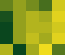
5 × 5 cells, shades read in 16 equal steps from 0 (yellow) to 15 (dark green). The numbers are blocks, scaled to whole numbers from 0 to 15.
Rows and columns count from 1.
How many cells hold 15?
3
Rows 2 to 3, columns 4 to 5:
5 1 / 4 2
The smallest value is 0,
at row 5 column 4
